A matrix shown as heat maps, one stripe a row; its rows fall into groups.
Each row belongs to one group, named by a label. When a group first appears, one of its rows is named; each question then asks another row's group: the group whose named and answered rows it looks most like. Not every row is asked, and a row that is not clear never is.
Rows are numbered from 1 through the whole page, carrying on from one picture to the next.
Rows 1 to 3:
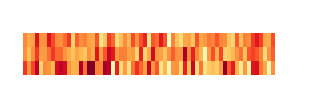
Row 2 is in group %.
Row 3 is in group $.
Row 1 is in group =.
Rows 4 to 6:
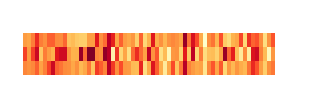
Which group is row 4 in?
%
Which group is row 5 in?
$
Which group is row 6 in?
%
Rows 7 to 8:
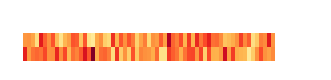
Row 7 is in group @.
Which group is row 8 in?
$
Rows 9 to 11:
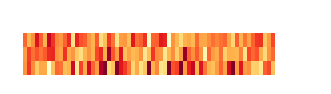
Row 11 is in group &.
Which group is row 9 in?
=
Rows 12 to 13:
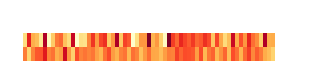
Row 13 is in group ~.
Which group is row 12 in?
&
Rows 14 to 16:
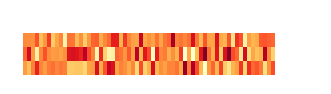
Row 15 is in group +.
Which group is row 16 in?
%
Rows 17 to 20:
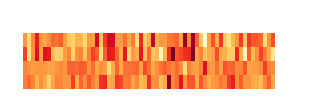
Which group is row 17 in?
%
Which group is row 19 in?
+
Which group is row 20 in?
&
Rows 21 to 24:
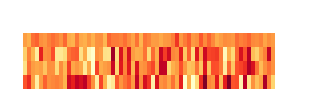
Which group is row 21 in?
~
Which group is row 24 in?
+
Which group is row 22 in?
@
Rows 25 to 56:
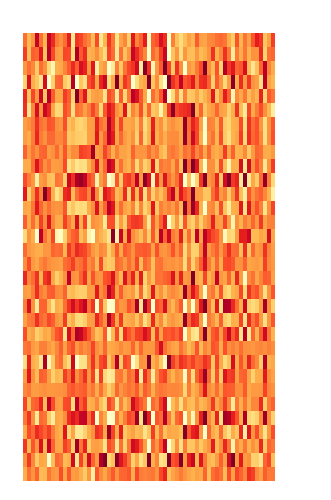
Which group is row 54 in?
=
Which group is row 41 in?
+
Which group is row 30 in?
~
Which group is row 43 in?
%
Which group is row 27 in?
+
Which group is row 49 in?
+
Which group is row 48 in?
&
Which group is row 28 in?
&
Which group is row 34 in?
%
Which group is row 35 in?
+
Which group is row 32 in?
%
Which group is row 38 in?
=
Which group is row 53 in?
%
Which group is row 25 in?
=
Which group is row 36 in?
~
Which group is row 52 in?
+
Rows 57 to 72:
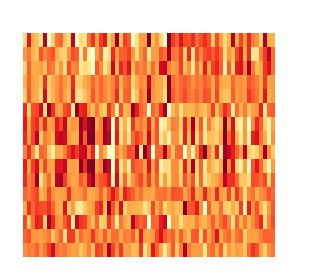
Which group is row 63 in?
$
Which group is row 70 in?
=
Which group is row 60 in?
&
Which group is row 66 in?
$
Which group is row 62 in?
=
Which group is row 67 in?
$
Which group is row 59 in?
@
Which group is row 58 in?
@
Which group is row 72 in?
%
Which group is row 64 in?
$
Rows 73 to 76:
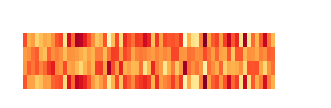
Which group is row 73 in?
+
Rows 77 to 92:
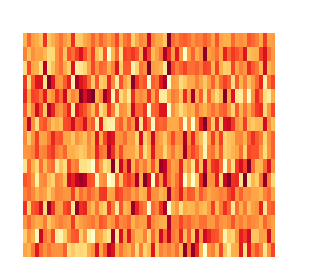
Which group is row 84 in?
%
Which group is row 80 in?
=
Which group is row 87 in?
+
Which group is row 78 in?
+
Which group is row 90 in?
&
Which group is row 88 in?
&
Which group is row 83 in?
+
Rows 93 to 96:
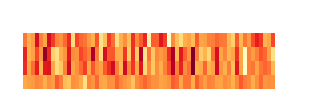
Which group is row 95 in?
~
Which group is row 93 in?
=
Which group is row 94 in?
~
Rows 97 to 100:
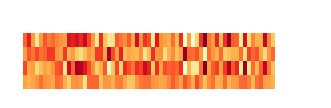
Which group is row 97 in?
+
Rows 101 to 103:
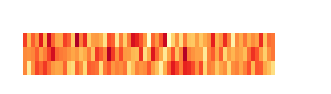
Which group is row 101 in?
=
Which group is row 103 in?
~
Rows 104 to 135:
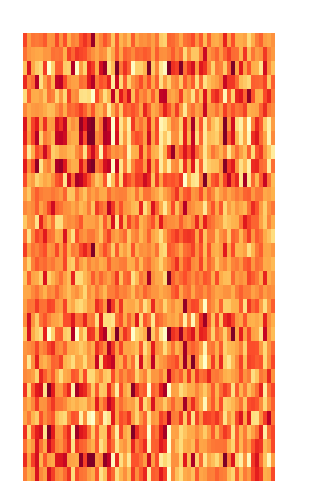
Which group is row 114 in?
+
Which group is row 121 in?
&
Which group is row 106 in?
&
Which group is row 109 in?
+
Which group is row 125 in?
&
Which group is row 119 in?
$
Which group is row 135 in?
=
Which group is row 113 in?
$
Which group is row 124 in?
+
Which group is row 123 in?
%
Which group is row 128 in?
@
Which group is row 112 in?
~
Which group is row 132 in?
=
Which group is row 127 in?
%
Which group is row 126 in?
%
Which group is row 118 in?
~
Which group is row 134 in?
$
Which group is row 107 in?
$
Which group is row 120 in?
~
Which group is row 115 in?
~
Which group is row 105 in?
+
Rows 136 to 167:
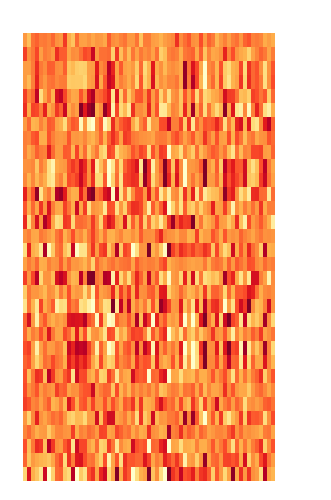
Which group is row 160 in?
=
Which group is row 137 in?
$
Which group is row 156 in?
+
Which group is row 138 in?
%
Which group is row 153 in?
$
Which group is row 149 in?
~
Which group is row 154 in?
@
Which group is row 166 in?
+
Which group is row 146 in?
+
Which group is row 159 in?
+
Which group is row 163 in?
%
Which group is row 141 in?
$
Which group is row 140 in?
$
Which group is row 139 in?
%
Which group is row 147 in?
$
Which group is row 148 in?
=
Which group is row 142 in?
@
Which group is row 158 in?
+
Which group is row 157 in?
=
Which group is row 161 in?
$
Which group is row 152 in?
@
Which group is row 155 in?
@
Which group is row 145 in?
+
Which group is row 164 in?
&
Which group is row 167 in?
&
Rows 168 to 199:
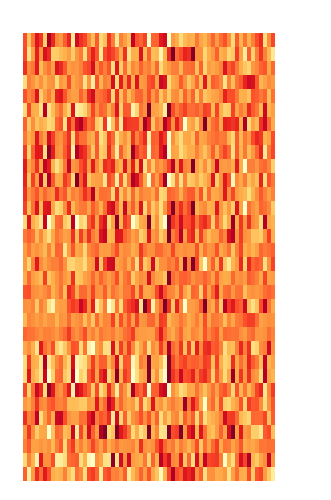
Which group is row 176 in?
=
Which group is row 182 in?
&
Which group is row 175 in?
=
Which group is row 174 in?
+
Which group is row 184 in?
%
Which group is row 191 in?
&
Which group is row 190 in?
@
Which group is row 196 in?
&
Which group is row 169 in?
~
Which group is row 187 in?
+
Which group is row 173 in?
&
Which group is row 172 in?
$
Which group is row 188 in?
@
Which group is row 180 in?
~
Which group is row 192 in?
&
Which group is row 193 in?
=
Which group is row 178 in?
=
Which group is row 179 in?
$
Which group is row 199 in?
~
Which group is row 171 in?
@
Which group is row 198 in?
@
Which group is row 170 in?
$
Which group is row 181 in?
&
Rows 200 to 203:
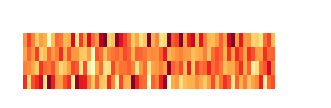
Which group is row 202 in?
@
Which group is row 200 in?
&
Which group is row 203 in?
=
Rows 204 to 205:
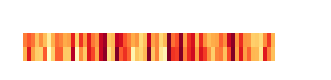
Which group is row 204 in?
&
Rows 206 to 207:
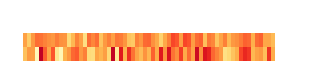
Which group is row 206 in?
~
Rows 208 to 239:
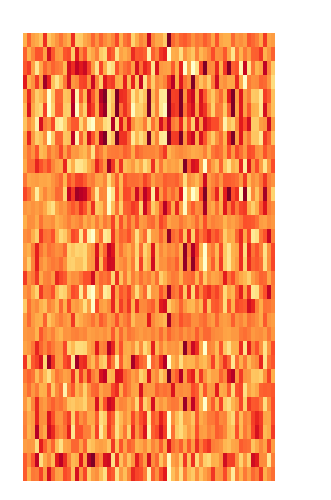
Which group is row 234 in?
%
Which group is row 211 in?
~
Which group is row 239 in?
=
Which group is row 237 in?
@
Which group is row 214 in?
@
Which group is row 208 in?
&
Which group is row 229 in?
@
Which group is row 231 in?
=
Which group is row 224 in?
%
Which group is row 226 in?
@
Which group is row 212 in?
&
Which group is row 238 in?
$
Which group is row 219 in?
+
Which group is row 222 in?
@
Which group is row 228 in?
&
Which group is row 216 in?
@
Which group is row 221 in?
@
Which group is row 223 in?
%
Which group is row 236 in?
=
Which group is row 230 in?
%
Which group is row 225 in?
$
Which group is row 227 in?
@
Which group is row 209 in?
=
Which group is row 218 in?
+
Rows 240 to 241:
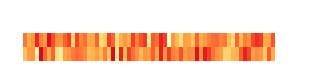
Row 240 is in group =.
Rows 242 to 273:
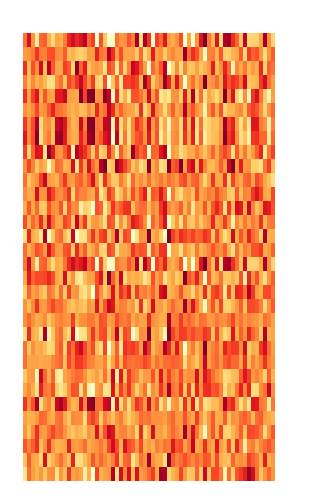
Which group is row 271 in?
~
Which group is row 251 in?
&
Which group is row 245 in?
+
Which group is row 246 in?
$
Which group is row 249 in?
$
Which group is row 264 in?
+
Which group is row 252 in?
~
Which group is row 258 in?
+
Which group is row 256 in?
&
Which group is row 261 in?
%
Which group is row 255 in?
=
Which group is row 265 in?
+
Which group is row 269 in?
~
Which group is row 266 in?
@
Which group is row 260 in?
@
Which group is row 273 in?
@
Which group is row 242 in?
+
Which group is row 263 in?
&
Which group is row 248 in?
$
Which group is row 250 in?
=
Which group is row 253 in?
=
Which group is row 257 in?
=
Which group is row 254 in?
@
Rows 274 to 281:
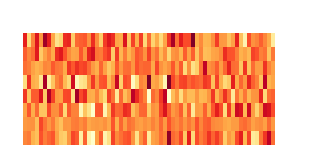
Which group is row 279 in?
@
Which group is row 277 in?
&
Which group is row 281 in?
@
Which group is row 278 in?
=
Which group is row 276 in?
+
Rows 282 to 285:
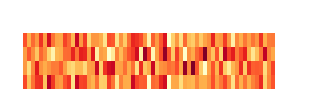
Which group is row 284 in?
%
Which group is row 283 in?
+
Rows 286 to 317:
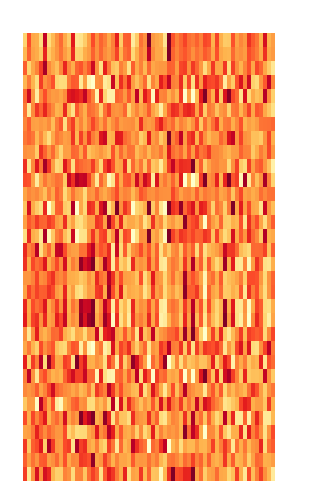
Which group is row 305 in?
$
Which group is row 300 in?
&
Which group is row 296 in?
+
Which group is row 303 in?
%
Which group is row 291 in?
~
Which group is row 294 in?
@
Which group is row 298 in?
&
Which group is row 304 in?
%
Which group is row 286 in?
&
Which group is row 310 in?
+
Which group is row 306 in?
$
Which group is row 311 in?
%
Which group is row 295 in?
~
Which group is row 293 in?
&
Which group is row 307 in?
%
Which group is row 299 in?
%
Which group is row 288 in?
~
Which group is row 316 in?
$
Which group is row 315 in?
=
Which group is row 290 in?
+
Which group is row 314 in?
%
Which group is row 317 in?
~
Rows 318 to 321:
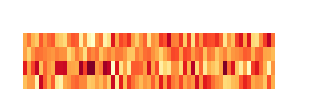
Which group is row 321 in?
@
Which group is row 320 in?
$
